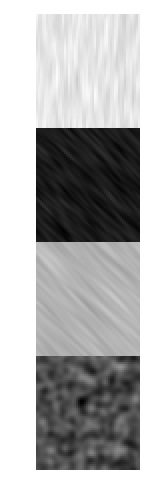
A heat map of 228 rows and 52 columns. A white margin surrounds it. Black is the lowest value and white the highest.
The table splits into 4 rows of 1 panel. Panel 1,1: very high, streaked downward, faint in contrast. Panel 2,1: very low, slanting down to the right, faint in contrast. Panel 3,1: high, slanting down to the right, faint in contrast. Panel 4,1: low, blotchy.
